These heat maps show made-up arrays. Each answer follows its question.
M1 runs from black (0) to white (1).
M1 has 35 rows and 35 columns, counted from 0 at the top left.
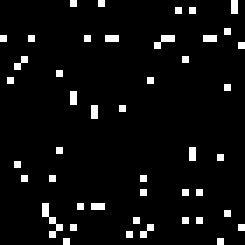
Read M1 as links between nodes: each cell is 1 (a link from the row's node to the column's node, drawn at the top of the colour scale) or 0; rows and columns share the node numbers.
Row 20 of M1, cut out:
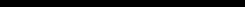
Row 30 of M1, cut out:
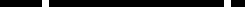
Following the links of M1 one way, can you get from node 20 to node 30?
no
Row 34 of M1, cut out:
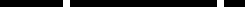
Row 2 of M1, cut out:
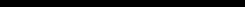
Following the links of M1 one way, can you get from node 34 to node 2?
yes
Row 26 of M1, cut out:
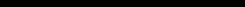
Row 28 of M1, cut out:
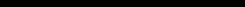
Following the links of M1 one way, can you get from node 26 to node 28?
no
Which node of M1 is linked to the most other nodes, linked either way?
node 5
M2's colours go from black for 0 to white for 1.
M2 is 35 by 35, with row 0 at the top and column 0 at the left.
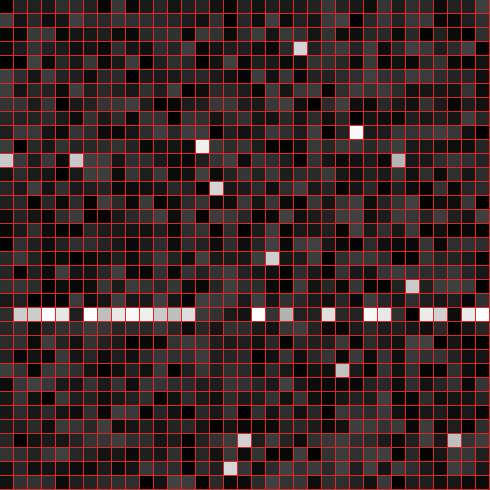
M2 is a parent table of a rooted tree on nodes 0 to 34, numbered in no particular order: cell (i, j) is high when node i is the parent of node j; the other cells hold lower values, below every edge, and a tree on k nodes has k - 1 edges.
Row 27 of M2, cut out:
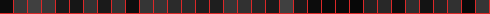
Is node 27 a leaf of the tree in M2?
yes
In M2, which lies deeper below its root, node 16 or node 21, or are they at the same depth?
the same depth
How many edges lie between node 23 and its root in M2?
1
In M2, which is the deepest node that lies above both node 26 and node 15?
22
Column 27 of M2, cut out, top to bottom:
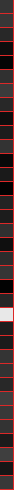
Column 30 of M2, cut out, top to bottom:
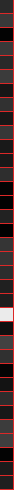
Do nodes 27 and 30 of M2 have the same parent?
yes
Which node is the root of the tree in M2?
22
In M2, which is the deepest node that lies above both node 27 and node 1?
22
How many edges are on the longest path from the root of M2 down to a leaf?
2
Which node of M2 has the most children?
22
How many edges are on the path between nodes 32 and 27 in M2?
3
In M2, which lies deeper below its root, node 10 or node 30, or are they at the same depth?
the same depth
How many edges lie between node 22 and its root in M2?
0
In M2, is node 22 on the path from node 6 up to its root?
yes
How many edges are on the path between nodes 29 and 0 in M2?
4
